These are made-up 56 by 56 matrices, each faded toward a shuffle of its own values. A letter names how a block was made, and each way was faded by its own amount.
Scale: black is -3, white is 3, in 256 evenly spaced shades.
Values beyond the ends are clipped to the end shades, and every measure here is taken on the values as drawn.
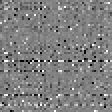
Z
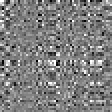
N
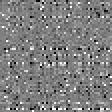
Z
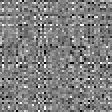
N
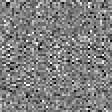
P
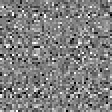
Z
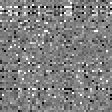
Z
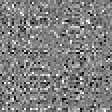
P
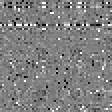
Z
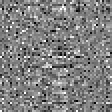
P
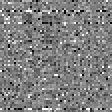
Z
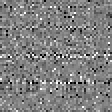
Z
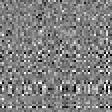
N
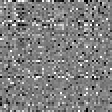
Z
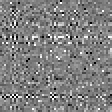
Z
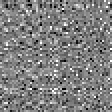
P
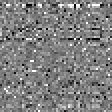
Z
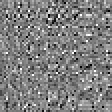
P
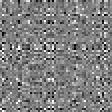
N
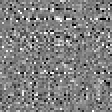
Z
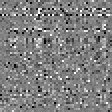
Z
